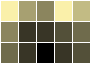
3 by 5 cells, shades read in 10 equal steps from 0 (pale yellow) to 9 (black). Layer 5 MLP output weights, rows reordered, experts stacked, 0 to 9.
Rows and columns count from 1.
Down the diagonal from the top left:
0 7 9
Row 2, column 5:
5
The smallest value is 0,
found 2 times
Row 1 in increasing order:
0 0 2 3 4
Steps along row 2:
up same down down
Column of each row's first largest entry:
3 2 3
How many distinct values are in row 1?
4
